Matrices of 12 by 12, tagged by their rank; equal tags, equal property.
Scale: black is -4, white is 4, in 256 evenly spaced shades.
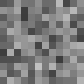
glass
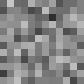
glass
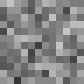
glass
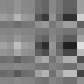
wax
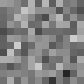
glass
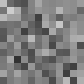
glass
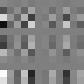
wax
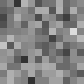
glass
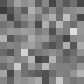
glass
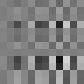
wax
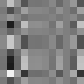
wax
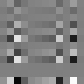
wax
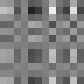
wax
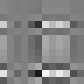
wax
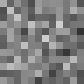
glass
